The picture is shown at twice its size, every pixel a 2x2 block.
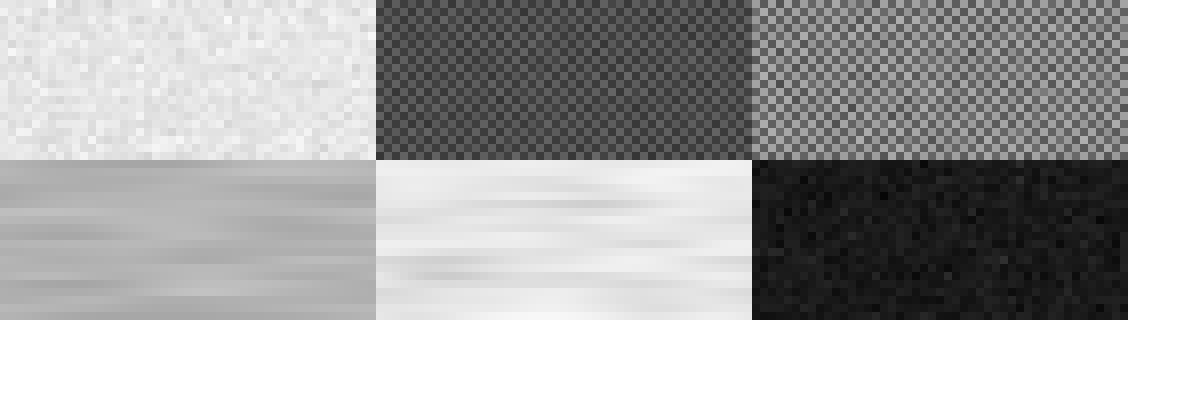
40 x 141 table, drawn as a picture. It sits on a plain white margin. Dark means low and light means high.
The table splits into 2 rows of 3 panels. Panel 1,1: very high, fine-grained, faint in contrast. Panel 1,2: low, checkered. Panel 1,3: middling, checkered, strong in contrast. Panel 2,1: high, streaked across, faint in contrast. Panel 2,2: very high, streaked across, faint in contrast. Panel 2,3: very low, fine-grained, faint in contrast.
